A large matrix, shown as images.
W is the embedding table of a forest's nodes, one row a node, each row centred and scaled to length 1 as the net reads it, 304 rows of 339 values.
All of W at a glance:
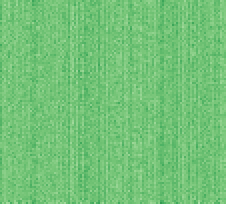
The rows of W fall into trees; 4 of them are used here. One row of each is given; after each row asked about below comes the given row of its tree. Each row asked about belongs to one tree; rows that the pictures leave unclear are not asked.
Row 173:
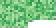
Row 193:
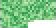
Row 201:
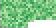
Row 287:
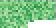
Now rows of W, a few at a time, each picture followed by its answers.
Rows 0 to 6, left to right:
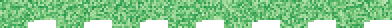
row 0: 201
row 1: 201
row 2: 173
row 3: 201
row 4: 287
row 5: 193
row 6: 201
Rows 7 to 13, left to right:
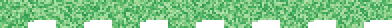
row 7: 201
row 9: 193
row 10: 287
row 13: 287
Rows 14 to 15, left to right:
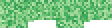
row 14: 173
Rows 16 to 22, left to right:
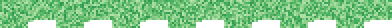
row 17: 201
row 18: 193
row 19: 193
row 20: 173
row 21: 193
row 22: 193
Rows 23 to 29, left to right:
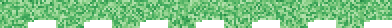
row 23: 201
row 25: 287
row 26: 193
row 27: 193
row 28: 193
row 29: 173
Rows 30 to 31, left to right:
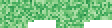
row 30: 287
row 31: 201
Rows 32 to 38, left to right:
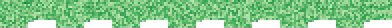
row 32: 173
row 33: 193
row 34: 193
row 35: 193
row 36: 193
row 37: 173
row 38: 287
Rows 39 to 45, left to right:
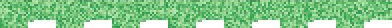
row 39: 287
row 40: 287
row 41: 287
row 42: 287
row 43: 287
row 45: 193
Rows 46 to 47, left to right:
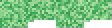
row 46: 287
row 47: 193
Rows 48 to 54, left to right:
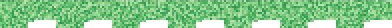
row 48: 193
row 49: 173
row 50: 201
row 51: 193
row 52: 287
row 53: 201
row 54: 201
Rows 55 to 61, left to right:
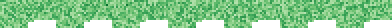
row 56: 193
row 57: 287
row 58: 193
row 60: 287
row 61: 201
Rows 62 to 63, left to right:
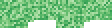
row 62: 201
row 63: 173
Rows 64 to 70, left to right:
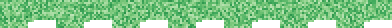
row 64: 287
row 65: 287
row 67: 193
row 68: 193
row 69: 193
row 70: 193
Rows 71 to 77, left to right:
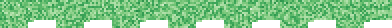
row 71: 287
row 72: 201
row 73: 287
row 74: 193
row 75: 173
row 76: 193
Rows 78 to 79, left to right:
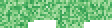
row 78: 201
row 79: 287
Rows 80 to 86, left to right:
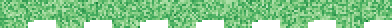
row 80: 287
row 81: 287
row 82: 287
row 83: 287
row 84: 287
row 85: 173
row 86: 173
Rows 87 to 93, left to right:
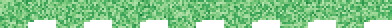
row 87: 287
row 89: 193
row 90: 287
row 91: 193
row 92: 173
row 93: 173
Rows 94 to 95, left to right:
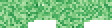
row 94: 193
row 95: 193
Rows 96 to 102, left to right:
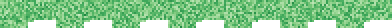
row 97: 193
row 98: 193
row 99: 193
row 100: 193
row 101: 287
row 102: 193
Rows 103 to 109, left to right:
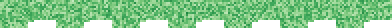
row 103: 287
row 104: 173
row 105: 193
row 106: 193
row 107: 193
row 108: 287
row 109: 287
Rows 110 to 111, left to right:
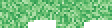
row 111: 173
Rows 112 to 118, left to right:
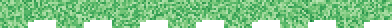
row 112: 287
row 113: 193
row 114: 201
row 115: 193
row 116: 193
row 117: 287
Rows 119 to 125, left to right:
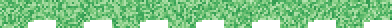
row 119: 173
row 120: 201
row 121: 287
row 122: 193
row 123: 193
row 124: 193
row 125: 201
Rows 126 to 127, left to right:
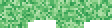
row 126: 201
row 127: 287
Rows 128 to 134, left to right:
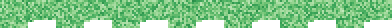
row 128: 287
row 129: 193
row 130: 287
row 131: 173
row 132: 193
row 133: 287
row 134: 287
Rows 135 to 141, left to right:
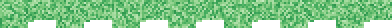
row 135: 287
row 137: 193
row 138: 193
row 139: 287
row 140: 287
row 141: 287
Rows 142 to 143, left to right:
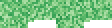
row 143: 287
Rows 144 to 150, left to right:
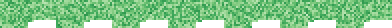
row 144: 173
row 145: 287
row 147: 287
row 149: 287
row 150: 173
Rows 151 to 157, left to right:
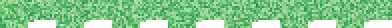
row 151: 287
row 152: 173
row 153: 193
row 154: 201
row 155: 201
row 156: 287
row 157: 173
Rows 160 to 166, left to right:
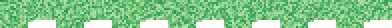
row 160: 193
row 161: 201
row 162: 193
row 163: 193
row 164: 287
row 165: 193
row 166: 193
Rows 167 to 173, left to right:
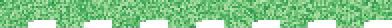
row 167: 201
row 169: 201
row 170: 193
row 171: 287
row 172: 201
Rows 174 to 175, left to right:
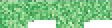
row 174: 287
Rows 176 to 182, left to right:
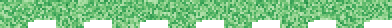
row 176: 193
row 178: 287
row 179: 193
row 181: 173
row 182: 193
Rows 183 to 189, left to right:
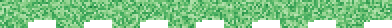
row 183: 193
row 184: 287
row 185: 193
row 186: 193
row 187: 193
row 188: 287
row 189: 201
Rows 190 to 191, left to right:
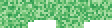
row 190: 201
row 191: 287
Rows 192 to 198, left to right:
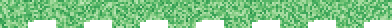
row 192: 287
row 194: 193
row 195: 173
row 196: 287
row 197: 193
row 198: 193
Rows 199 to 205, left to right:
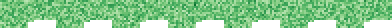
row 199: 193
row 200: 287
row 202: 173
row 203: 287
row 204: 201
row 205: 193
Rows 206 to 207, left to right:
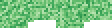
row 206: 201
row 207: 201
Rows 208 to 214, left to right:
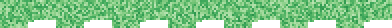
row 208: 287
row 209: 193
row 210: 287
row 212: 201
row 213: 287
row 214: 287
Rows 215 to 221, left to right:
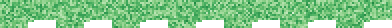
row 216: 201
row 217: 287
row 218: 287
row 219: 287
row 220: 287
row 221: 201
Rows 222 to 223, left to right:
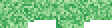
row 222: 287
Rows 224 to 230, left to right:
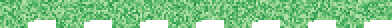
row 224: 193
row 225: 287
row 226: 193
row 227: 173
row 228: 287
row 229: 193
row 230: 193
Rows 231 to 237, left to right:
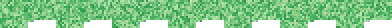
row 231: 287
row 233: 287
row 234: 193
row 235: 193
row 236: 287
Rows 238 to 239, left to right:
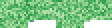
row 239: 193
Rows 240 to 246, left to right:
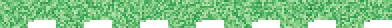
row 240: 193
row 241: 201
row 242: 193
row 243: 201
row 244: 193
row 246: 287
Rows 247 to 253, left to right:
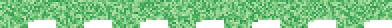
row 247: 193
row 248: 193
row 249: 193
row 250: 287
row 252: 193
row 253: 193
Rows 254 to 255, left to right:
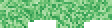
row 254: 287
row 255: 193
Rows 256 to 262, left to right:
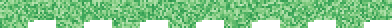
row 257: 287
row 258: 287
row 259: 193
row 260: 201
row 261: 193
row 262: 287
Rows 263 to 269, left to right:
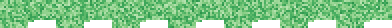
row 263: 287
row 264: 287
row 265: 193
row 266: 287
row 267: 287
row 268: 193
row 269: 193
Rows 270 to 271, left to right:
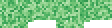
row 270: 173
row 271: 287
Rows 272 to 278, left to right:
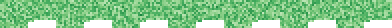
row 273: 173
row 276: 287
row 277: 193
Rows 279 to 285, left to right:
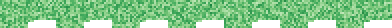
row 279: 173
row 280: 287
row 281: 173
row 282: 193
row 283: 287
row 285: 287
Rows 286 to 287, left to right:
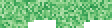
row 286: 287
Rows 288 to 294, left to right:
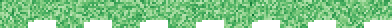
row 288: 193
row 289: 193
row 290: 201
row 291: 287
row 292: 173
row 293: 193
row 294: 193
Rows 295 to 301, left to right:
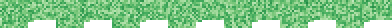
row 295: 173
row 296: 287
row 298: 287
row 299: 287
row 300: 173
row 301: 173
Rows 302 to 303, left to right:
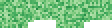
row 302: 201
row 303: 201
